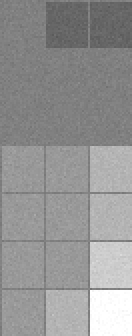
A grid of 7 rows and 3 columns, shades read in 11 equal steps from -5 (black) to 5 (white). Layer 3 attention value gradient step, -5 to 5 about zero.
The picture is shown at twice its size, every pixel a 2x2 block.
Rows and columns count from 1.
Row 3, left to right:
0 0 0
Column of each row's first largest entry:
1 1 1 3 3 3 3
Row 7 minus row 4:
0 1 3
